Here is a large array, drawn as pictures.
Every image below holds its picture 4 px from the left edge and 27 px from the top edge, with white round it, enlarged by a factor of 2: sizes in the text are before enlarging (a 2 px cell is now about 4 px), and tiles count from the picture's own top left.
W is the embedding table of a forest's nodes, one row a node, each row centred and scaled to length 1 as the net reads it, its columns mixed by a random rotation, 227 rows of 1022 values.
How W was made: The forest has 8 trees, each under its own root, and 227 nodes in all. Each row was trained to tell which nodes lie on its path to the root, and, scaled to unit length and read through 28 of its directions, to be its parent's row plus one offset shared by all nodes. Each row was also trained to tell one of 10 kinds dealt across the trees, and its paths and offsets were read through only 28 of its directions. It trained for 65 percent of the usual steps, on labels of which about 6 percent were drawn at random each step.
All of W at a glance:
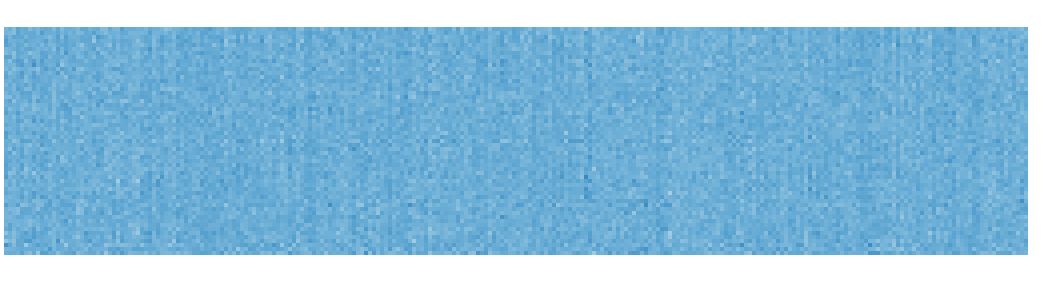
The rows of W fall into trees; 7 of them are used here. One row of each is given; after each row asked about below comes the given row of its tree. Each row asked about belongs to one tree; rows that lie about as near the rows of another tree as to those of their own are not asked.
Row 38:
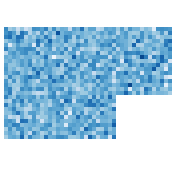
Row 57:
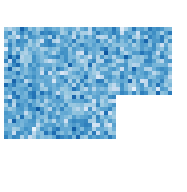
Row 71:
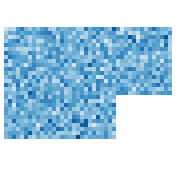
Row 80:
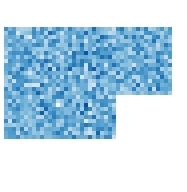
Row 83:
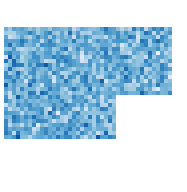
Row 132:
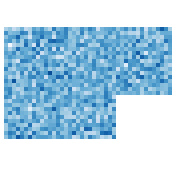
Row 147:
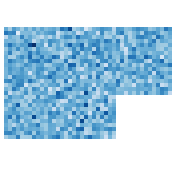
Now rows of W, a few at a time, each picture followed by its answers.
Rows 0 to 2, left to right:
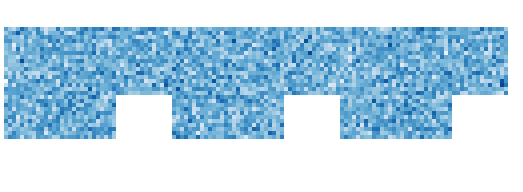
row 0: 71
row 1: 57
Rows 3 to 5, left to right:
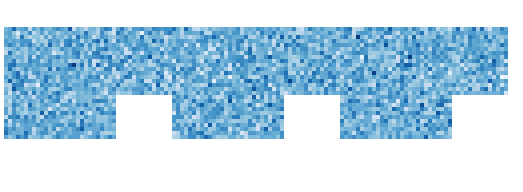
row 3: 83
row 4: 80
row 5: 38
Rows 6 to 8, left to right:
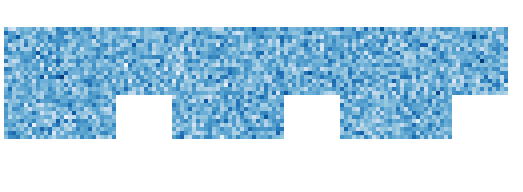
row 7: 71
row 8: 38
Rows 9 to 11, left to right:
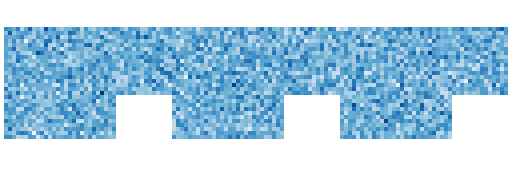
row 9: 38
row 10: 132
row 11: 71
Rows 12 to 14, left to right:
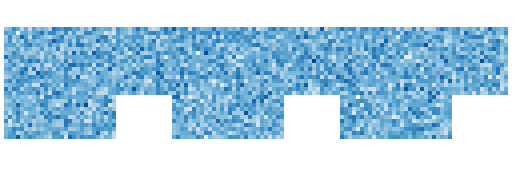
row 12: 132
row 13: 132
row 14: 83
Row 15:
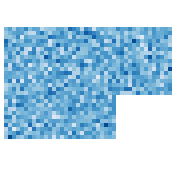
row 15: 71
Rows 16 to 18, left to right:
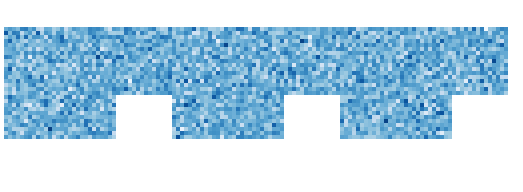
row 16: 71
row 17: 71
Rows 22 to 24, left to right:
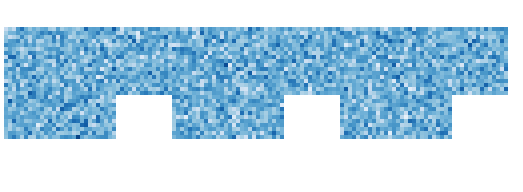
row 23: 80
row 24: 71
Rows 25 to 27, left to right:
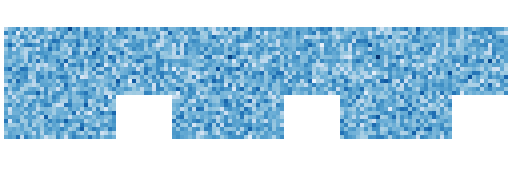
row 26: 83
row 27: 147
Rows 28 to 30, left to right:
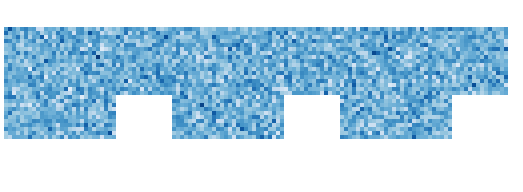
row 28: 132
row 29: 57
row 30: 71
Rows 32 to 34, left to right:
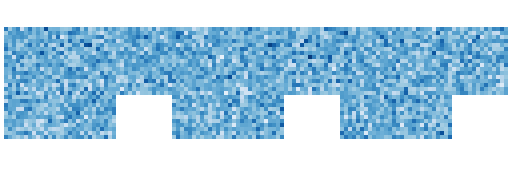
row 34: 57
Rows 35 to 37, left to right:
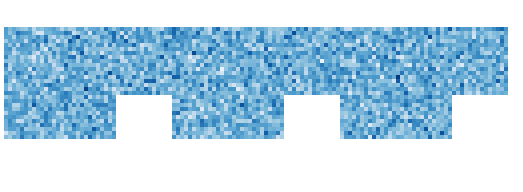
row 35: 38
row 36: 38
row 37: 71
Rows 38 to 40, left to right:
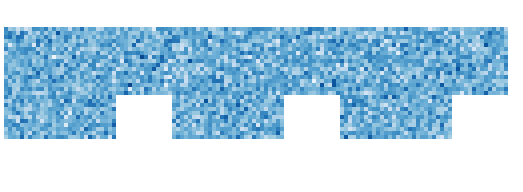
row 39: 132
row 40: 147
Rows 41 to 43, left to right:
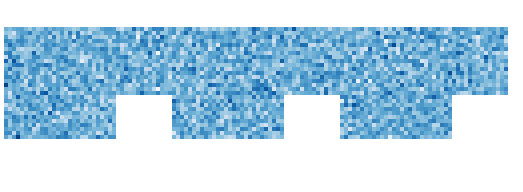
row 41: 83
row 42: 71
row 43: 71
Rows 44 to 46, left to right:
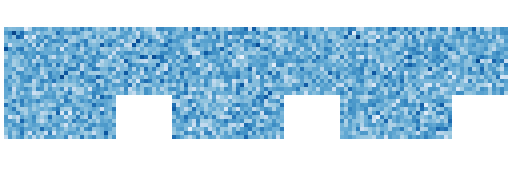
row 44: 38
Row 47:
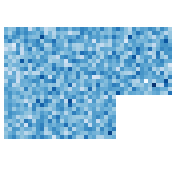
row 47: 132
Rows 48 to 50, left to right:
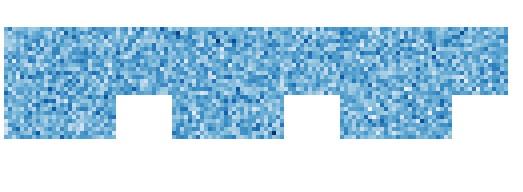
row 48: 132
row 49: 57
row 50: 38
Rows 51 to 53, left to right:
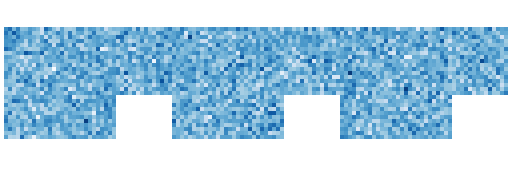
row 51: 38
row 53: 57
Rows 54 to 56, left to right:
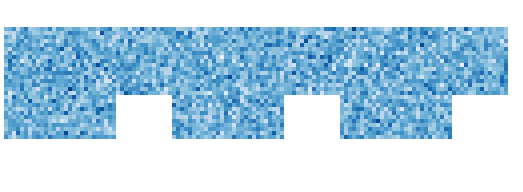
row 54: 83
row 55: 38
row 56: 71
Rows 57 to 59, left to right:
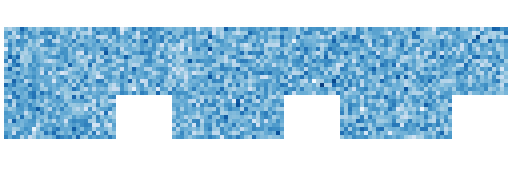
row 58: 132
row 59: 83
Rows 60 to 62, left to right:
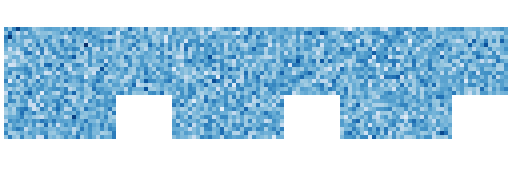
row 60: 38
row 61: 147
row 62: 71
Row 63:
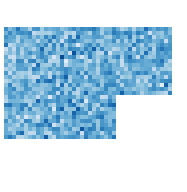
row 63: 38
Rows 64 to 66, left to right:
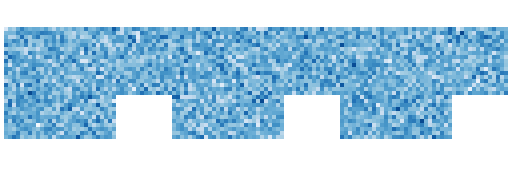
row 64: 71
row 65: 132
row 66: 38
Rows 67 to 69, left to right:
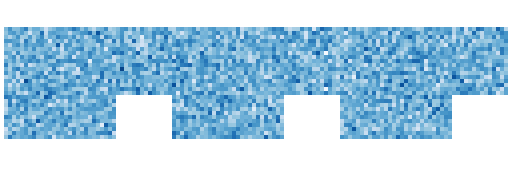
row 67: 132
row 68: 83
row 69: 132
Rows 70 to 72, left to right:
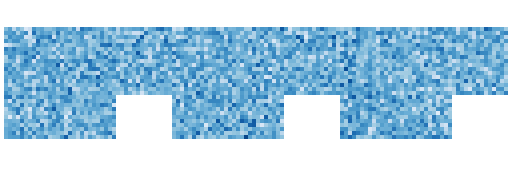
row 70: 80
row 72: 57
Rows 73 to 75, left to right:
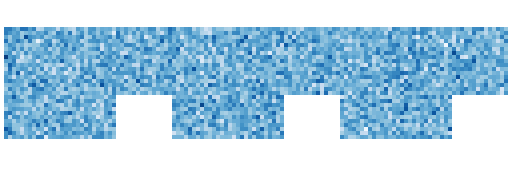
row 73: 57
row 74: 38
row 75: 71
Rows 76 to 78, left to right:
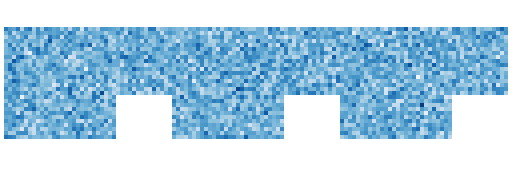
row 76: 57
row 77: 147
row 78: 147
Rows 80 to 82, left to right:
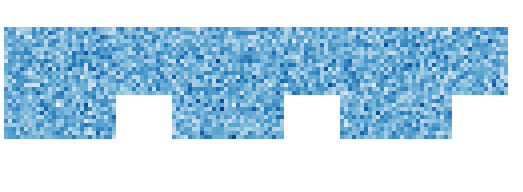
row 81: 80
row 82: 83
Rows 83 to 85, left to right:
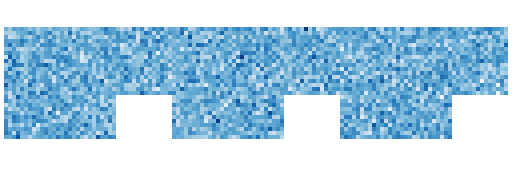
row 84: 38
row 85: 57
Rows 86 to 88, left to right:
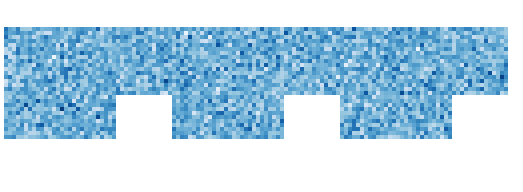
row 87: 57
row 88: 71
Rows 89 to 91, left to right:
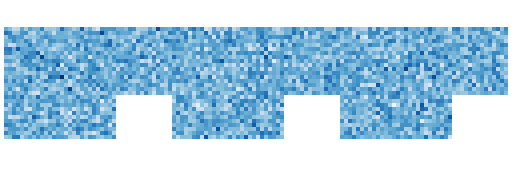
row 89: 147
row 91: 80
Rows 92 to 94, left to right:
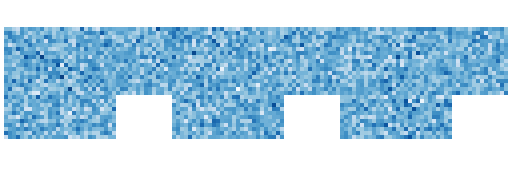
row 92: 147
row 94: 38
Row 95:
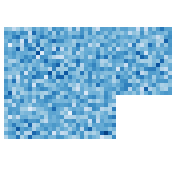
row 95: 132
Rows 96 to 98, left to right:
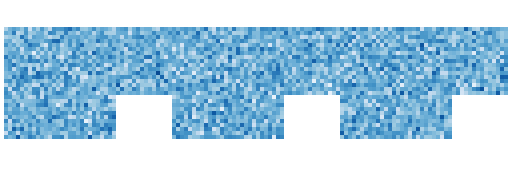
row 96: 132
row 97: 57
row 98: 147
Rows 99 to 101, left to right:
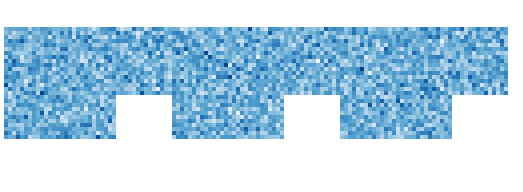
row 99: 83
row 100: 147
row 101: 71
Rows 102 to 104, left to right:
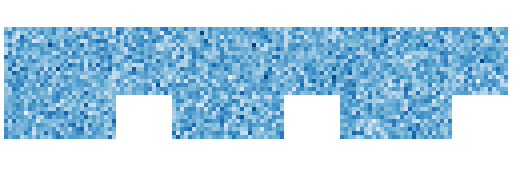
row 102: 57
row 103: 80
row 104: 57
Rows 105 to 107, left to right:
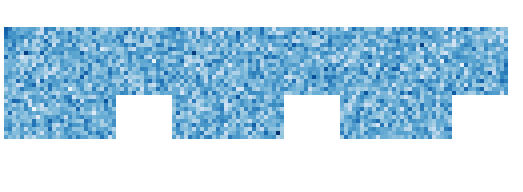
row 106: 80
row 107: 71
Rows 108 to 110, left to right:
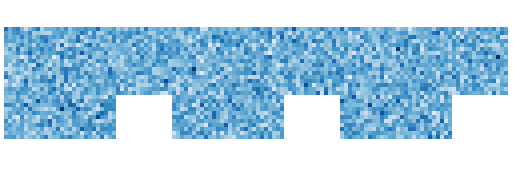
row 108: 38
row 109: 71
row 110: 57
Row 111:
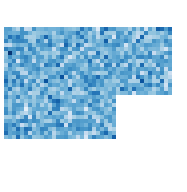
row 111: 83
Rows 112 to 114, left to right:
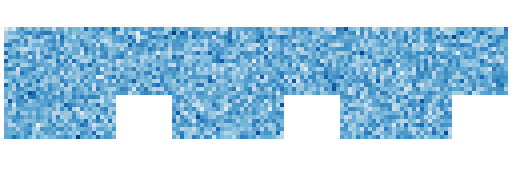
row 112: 71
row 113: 71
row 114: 80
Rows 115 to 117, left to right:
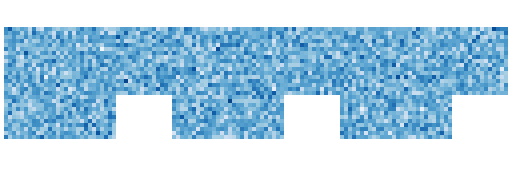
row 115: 80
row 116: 71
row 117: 83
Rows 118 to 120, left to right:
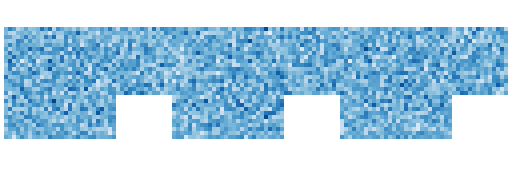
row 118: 83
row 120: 132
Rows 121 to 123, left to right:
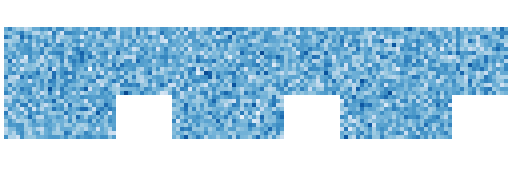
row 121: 38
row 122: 132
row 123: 38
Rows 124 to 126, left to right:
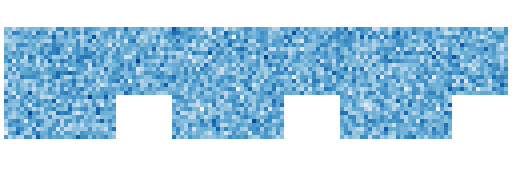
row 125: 38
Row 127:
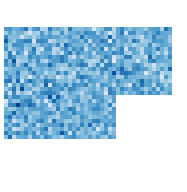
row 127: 83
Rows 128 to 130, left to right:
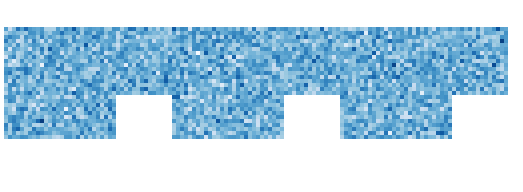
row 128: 71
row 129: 132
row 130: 132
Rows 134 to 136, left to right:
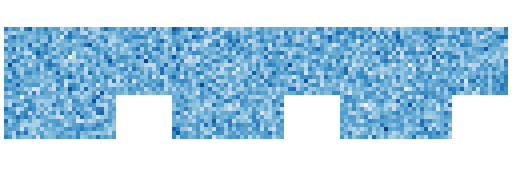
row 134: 83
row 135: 57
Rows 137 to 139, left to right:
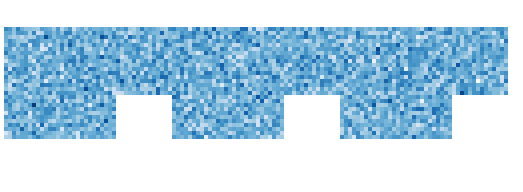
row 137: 80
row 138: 132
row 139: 38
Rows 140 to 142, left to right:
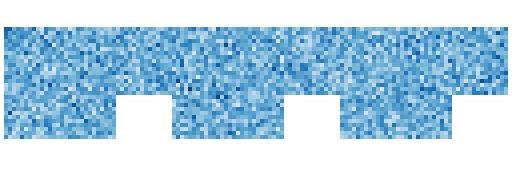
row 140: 38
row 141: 83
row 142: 38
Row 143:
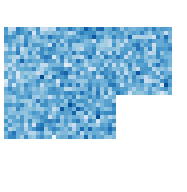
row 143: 71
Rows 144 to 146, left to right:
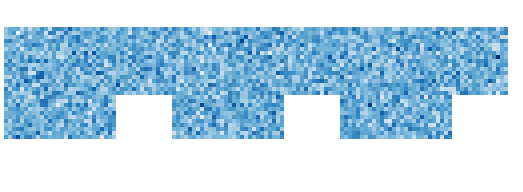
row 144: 132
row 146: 57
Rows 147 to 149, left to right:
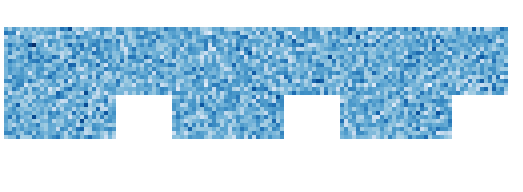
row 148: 38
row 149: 38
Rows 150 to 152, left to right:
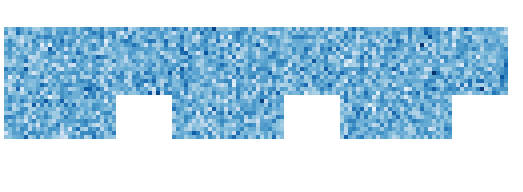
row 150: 71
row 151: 80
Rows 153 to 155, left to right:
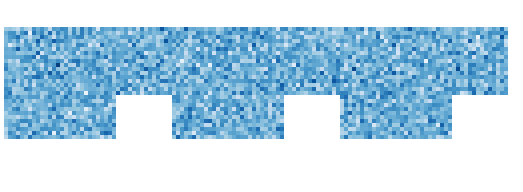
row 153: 132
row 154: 71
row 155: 132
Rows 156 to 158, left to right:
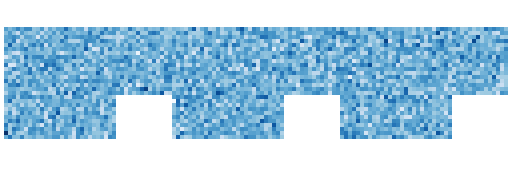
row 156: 147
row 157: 71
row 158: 57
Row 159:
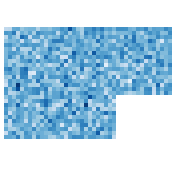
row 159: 71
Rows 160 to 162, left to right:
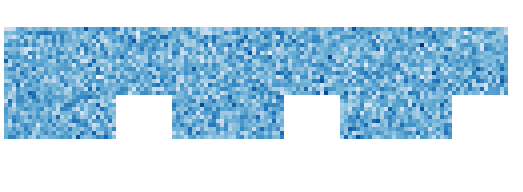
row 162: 132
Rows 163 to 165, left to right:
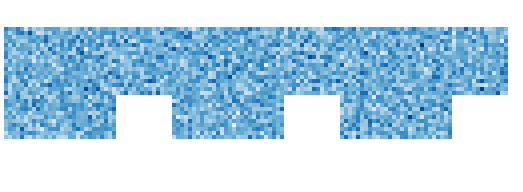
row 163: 38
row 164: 38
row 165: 38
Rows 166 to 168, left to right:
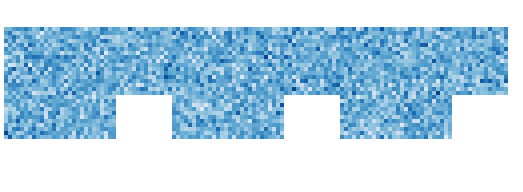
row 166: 147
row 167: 71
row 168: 38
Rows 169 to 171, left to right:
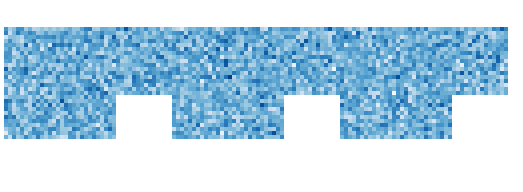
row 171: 38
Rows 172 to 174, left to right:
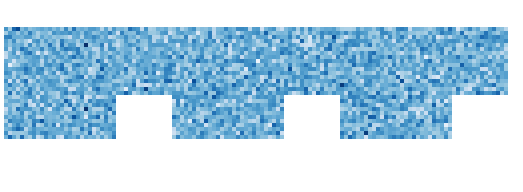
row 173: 132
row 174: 147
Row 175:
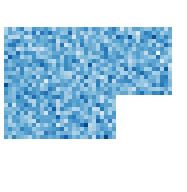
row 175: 80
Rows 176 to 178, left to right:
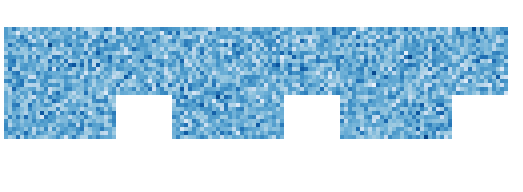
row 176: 83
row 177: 57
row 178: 38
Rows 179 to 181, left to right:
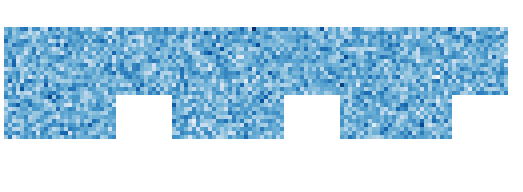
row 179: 83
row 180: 71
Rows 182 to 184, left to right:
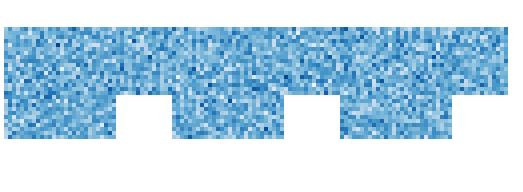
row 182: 132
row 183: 132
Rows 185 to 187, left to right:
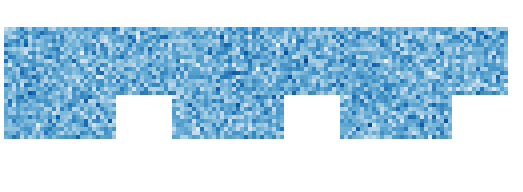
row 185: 71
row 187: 38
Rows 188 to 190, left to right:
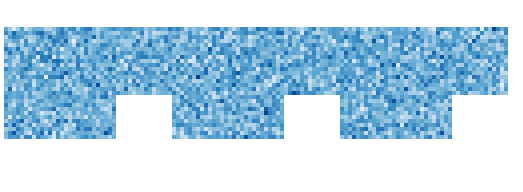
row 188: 71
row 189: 38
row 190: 83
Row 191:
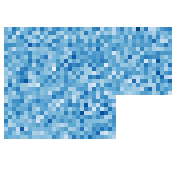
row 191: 38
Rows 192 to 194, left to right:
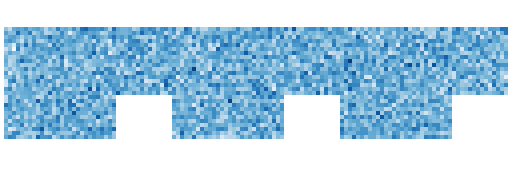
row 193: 71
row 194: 83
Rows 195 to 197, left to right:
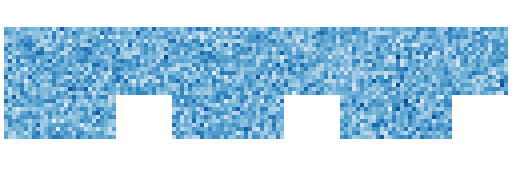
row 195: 147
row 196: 147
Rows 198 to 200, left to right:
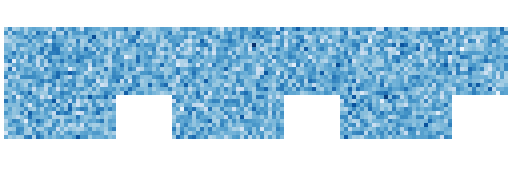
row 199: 71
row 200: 57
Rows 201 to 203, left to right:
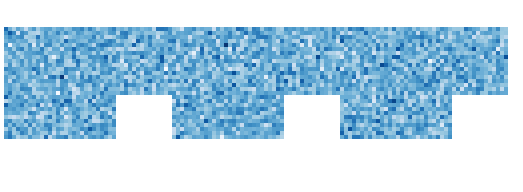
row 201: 38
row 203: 83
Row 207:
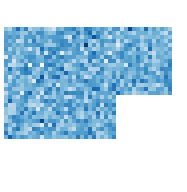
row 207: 71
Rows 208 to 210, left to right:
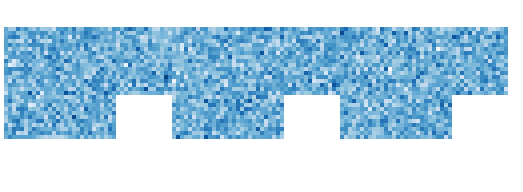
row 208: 71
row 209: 71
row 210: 38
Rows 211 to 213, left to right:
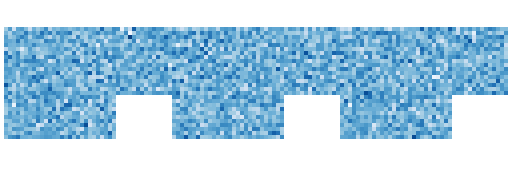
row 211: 132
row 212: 132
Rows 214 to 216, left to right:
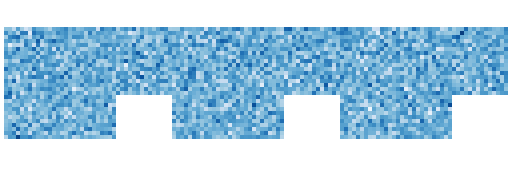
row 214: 132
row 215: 71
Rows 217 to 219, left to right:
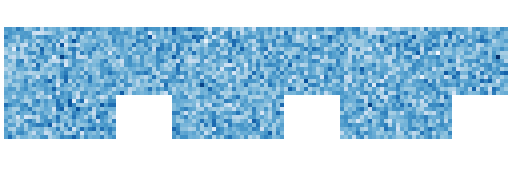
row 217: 38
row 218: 57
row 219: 38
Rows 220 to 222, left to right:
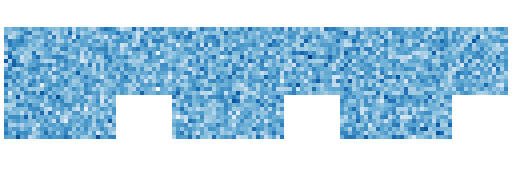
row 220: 83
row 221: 38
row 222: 57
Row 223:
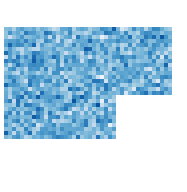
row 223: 147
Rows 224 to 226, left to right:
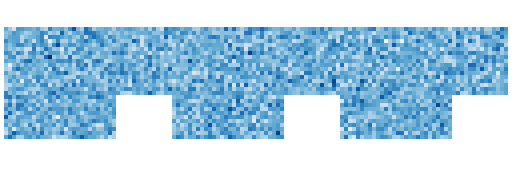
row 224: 71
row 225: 80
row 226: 38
